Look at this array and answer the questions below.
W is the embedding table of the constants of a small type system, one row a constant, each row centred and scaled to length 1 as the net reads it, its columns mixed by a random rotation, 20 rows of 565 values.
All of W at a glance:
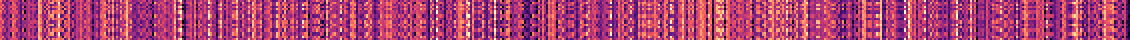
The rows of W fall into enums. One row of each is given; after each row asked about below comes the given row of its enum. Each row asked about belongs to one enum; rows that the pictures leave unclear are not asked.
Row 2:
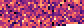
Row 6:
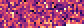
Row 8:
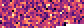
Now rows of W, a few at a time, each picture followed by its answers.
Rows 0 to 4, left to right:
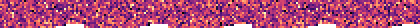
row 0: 6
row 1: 8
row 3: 6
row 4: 2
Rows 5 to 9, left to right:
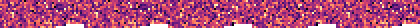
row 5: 6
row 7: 8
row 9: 6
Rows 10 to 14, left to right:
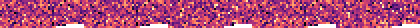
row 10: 2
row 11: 2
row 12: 8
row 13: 2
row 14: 6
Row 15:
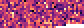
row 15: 6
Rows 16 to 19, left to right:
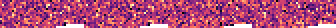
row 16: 8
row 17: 8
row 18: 2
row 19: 6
